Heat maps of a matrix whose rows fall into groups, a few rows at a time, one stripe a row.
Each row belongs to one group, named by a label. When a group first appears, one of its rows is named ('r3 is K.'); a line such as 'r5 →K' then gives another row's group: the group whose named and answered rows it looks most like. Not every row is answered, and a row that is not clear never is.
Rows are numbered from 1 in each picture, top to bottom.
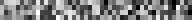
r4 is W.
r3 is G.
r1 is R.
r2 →W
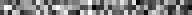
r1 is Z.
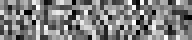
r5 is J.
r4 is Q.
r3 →W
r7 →R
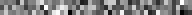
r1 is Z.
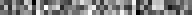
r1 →J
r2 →R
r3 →Z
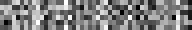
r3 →Q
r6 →Q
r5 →Q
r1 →Q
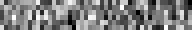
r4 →R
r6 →W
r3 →R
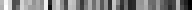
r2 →G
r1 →G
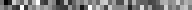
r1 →Q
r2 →Z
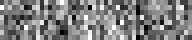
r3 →R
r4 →W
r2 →W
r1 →R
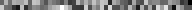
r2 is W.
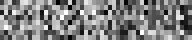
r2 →G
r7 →W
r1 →Z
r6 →G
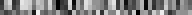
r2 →Z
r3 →J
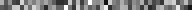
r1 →Z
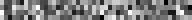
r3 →W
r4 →J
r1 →J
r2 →Q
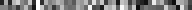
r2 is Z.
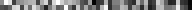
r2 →Q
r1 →G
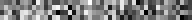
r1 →Z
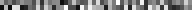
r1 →J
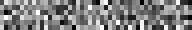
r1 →Q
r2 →Z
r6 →W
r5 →J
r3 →Q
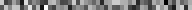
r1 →J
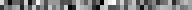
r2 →Q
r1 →J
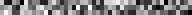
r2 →Z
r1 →J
